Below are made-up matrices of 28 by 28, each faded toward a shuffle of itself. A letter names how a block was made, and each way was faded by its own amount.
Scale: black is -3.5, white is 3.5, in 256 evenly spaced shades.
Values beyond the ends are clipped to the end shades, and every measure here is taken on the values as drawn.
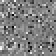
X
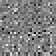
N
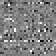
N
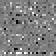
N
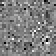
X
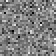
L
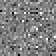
X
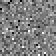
L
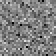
L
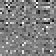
N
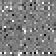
N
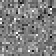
X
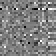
N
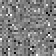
X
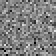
L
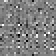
N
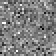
L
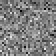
L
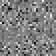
X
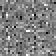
X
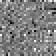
X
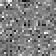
X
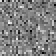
X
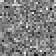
L
